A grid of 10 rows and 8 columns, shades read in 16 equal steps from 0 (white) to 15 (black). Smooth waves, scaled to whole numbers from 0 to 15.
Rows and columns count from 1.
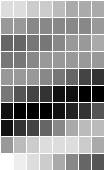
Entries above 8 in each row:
0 0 2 0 3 7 8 4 0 2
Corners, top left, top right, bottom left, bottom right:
2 5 0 10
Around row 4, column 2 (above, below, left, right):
9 6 8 7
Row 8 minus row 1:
12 10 8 6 3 0 -1 -1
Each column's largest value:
14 15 15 15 14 14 15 15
